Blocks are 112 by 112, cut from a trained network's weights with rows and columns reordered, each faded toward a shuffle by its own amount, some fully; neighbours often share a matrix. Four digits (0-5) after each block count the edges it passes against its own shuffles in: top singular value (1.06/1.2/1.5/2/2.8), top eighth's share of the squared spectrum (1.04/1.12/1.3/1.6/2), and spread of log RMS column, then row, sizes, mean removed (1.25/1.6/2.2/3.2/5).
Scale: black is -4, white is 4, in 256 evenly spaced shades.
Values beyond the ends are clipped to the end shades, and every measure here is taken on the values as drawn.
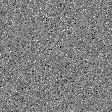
0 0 0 0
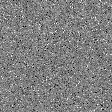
0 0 0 0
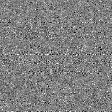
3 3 0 3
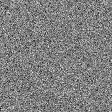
1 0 0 0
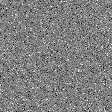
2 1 0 0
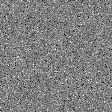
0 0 0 0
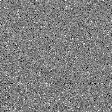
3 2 2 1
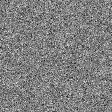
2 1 0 0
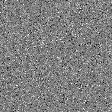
1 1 0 0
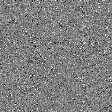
2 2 2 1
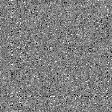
3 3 2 1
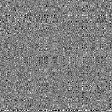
4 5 3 3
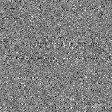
3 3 0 3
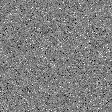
0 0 0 0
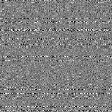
3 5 1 4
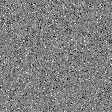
0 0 0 0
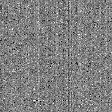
3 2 1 2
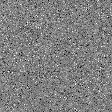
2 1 0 0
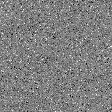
2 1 0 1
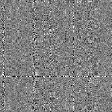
4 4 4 2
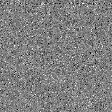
3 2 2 1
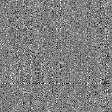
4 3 3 2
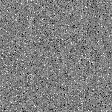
1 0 0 0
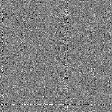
4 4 3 2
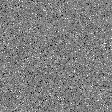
1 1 0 0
